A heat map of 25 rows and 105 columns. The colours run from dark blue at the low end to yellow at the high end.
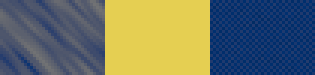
It is made of 1 by 3 panels. Panel 1,1: low, slanting down to the right. Panel 1,2: very high, flat. Panel 1,3: very low, checkered, faint in contrast.
